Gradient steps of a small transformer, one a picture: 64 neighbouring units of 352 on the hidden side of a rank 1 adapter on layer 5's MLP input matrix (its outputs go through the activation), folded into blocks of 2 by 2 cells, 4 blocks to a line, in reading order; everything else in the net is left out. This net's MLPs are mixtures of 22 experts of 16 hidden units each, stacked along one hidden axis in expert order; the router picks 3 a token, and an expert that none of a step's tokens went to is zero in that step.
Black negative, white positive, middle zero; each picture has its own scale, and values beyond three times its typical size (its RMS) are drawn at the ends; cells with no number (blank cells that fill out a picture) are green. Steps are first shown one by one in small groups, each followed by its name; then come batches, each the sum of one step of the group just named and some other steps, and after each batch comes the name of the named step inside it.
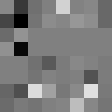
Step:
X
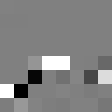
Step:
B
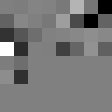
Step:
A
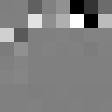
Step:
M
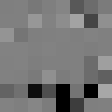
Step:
M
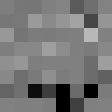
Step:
M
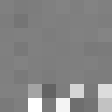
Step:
X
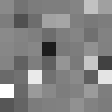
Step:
X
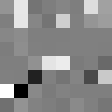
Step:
B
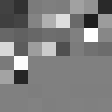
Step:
A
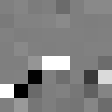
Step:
B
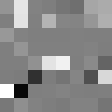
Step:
B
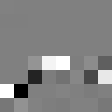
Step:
B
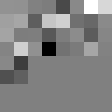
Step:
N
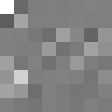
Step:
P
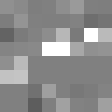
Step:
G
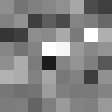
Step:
G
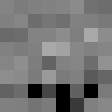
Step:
G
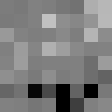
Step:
G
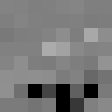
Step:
G
